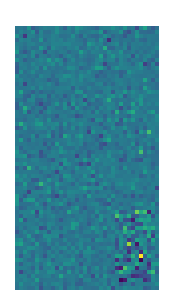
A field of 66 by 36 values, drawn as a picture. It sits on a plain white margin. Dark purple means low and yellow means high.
On average the colour sits 40% of the way up the scale. There is no overall slope. In the bottom right lies a patch that is rougher than the rest. A few values lie far out on both sides of the bulk. No single row or column stands out from its neighbours. There are no regular stripes. Neither half mirrors the other.
